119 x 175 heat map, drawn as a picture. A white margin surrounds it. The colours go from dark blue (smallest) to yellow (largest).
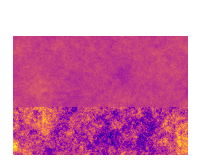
There are no regular stripes. No row or column stands out. A horizontal seam about 60% of the way down splits the table, and the top part is calmer. The bottom middle is the ninth with the lowest average. A few values lie far out on both sides of the bulk.
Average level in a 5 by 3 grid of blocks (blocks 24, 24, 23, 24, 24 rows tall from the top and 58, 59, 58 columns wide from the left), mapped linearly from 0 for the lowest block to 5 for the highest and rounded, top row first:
4 3 4 / 4 3 4 / 4 3 3 / 5 2 2 / 3 0 3
